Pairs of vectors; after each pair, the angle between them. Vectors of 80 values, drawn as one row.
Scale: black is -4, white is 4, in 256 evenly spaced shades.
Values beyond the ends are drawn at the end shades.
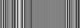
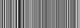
nearly opposite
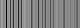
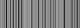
nearly parallel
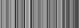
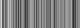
orthogonal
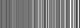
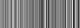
partly opposed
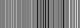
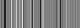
orthogonal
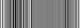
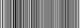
nearly parallel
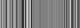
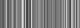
nearly opposite
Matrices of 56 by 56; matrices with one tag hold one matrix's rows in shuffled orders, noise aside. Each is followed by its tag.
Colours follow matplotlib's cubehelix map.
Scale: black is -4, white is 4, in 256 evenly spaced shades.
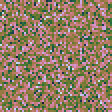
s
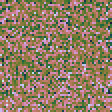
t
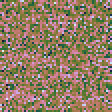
t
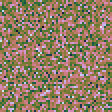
s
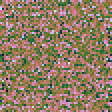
t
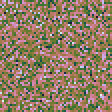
s
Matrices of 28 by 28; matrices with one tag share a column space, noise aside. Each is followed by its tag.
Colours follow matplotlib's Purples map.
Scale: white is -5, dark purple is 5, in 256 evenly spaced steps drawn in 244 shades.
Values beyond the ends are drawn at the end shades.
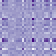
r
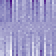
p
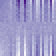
p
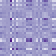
r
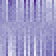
p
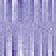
p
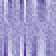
p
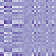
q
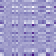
q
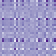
r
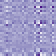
q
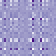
r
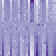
p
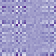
q
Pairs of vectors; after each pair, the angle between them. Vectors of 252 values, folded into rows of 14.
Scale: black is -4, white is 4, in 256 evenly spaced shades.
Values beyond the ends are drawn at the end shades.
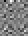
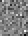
orthogonal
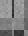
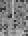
partly opposed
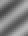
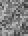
partly opposed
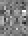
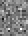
partly opposed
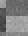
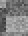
nearly parallel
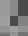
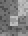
nearly opposite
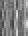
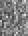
partly aligned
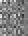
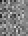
nearly opposite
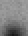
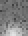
nearly opposite
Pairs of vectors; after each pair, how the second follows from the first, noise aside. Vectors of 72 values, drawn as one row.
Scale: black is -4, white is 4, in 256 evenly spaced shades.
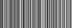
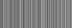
shrunk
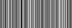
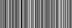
copied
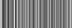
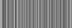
shrunk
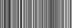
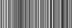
reversed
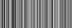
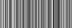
negated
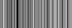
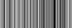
reversed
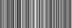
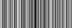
negated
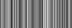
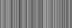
shrunk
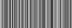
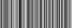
reversed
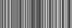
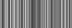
reversed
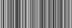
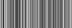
copied
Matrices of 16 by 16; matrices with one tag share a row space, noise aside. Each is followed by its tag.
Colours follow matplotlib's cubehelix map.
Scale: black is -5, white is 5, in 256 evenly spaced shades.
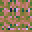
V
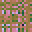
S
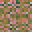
V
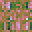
V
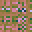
S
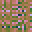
S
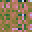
S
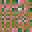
S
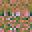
V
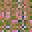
S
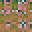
S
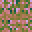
V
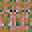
V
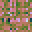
V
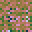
V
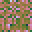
V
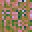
S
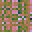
S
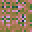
S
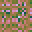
S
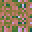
S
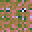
S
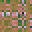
S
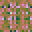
V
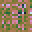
S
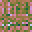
V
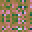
S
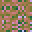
S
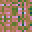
S
